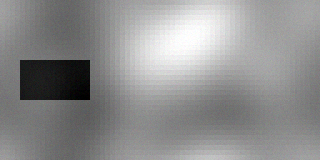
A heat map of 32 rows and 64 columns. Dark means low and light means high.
Roughest part: middle left. Ninth with the highest average: top middle. Ninth with the lowest average: middle left. Odd patch: lower, in the middle left.
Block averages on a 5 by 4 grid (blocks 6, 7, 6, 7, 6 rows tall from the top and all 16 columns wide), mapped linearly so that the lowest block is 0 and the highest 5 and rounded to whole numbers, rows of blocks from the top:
2 3 5 3 | 2 3 5 3 | 0 3 3 3 | 2 2 2 2 | 2 2 3 3
